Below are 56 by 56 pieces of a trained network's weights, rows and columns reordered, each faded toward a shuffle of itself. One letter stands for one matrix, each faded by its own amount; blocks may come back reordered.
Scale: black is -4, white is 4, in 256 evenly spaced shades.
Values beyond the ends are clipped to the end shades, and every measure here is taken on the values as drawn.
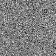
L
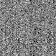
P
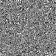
L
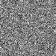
L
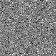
L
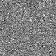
L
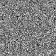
L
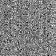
P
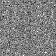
P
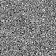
P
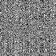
P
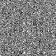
P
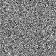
L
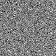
L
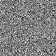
P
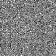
P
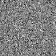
L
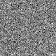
L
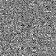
L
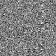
L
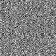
P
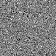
L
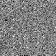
L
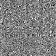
P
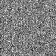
P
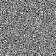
L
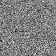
L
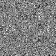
L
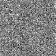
P
